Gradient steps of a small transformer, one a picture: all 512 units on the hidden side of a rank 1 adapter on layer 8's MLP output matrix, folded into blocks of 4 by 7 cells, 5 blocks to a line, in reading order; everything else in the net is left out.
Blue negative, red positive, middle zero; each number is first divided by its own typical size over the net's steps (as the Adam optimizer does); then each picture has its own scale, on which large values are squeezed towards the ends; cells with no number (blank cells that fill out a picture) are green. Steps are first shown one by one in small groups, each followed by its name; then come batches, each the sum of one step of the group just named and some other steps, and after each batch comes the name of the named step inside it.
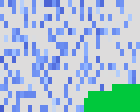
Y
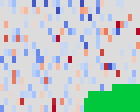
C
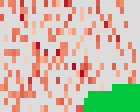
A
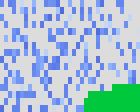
Y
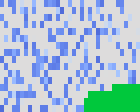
Y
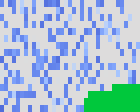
Y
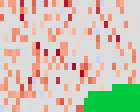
A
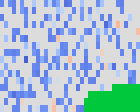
C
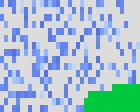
Y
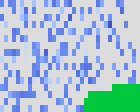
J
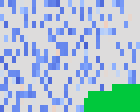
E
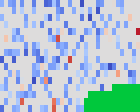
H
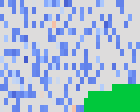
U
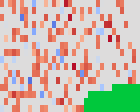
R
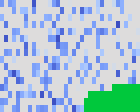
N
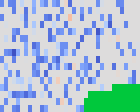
R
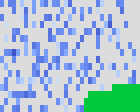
J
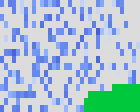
E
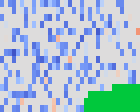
H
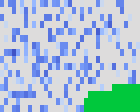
U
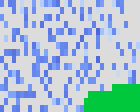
E
